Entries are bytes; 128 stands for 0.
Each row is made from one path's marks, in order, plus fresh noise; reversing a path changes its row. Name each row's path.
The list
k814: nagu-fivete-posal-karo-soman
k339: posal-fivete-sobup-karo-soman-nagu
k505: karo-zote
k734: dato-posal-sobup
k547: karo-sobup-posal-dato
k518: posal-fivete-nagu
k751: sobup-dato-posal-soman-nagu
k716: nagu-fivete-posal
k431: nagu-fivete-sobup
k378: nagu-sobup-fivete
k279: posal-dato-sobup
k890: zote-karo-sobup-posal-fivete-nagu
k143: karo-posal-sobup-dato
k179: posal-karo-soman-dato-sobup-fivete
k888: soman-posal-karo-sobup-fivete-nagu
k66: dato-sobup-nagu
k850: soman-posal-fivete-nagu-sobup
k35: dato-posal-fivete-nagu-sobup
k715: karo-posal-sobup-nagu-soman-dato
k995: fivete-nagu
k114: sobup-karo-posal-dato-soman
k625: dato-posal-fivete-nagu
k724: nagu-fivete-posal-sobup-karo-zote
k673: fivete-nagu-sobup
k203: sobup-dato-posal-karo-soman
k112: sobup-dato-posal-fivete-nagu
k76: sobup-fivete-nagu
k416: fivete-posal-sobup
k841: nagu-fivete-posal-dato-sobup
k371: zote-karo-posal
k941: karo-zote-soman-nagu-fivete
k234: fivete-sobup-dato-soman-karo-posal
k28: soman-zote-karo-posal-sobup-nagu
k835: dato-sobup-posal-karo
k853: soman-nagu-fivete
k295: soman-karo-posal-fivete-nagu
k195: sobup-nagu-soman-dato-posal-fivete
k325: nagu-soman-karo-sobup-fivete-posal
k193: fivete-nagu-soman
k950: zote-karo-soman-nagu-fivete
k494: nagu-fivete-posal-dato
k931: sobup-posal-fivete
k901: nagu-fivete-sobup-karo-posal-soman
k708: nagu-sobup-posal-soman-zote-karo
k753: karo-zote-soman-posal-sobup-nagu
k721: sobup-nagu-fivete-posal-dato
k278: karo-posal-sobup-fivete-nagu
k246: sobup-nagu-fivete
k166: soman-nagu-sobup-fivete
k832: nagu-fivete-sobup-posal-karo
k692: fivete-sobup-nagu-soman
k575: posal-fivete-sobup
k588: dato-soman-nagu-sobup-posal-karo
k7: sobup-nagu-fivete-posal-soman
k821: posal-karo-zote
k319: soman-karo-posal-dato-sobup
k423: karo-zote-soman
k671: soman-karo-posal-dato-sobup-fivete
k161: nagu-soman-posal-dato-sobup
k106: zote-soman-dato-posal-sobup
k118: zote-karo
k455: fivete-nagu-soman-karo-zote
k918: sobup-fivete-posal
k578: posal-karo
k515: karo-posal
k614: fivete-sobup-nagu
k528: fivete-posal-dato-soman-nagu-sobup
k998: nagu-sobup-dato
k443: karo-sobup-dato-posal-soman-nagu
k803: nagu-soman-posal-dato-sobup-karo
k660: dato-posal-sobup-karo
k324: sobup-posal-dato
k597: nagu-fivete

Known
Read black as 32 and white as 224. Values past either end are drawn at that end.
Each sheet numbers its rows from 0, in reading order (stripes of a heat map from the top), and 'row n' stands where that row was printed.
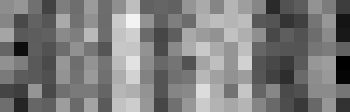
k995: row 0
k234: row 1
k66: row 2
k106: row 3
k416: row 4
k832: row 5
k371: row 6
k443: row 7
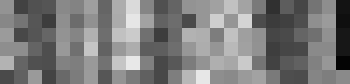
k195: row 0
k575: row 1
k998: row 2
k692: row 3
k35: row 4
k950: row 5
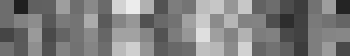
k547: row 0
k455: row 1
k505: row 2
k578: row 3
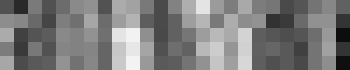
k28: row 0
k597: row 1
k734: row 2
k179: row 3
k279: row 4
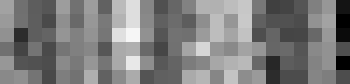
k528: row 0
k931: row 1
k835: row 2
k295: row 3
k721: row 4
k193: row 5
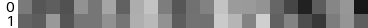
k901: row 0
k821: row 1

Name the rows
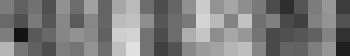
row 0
k814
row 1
k515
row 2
k803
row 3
k625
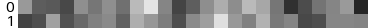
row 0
k494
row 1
k118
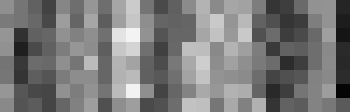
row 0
k716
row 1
k339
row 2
k660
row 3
k161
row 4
k708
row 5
k325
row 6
k841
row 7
k853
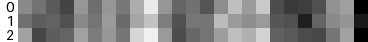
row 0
k918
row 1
k724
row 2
k324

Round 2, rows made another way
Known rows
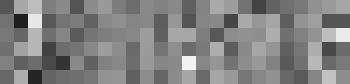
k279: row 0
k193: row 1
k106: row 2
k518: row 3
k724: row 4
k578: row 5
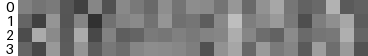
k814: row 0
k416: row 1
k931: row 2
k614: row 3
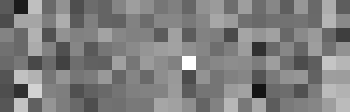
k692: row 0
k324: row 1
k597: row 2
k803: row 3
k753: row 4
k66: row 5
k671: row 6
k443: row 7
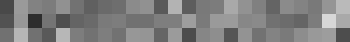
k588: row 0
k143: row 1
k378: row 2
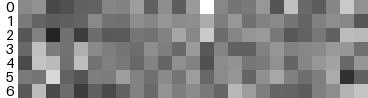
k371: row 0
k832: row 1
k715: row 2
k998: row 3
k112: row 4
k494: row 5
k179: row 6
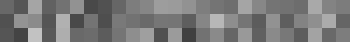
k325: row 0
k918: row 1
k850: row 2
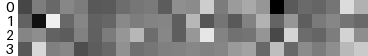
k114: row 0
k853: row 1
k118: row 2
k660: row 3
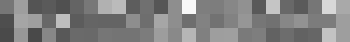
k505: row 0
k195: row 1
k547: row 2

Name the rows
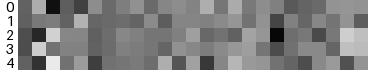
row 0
k278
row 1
k246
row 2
k319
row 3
k835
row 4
k528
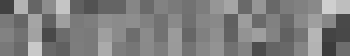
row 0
k203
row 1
k431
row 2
k716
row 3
k841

